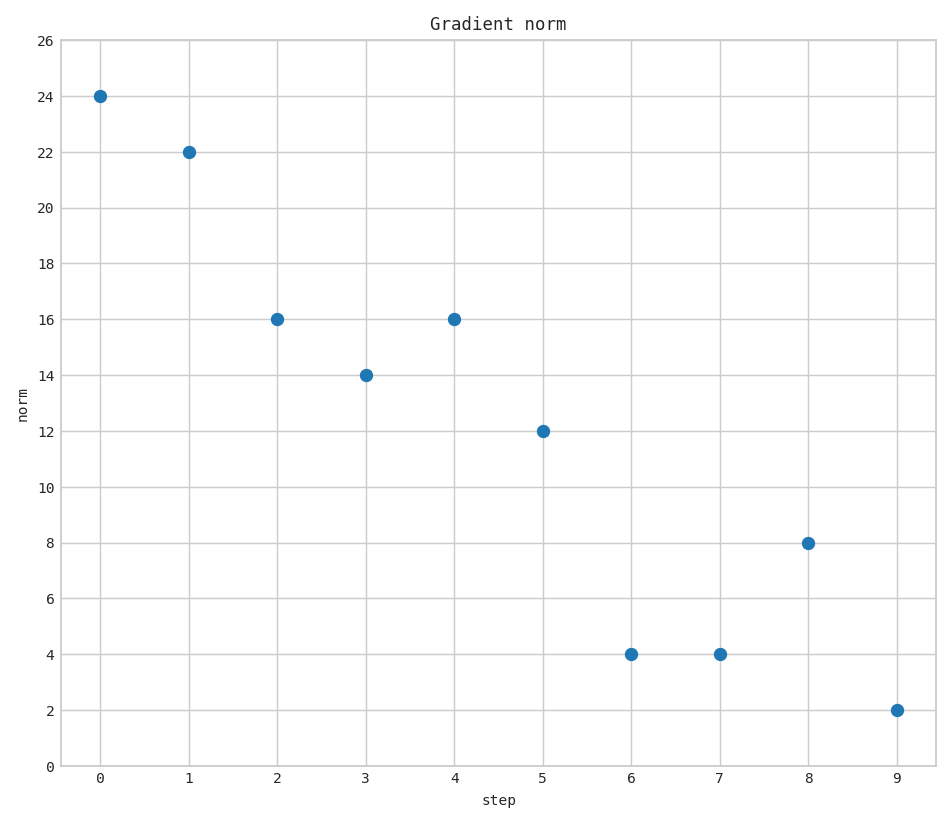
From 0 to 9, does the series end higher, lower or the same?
lower
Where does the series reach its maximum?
0
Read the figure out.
Title: Gradient norm
x-axis: step, ticks 0 1 2 3 4 5 6 7 8 9
y-axis: norm, ticks 0 2 4 6 8 10 12 14 16 18 20 22 24 26
Values:
24 22 16 14 16 12 4 4 8 2
